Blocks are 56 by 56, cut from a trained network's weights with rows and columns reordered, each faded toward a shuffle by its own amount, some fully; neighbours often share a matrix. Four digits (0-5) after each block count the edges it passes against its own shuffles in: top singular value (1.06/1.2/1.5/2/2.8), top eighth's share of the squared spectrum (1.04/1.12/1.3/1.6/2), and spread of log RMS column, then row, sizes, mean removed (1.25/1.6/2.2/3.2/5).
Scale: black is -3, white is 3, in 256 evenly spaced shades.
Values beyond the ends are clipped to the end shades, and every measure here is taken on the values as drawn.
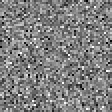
1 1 0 0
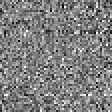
3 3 1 2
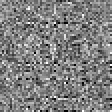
4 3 2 2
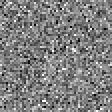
0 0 0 0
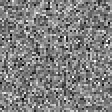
0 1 0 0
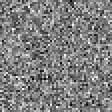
1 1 0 0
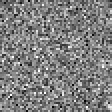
0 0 0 0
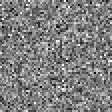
0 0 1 0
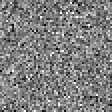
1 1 0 0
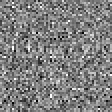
3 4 1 2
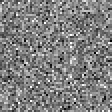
0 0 0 0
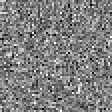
0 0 0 0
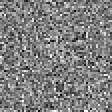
3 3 1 1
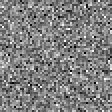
1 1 0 0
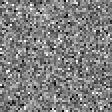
0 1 0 0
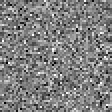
2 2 1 0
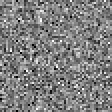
0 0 0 0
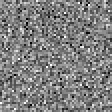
0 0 0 0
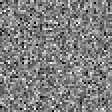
1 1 0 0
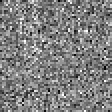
2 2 0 2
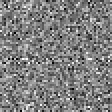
2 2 0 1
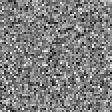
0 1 0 0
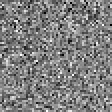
2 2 1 1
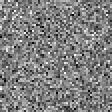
1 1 0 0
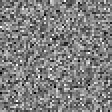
0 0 0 0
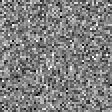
2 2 1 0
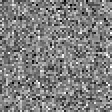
2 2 1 1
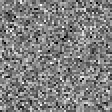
0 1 0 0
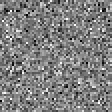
3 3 1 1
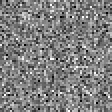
2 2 0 1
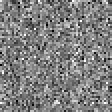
2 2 0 2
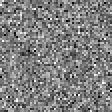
1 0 0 0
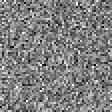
2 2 0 0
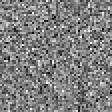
2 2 1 0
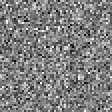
2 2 0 0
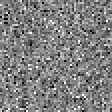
2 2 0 0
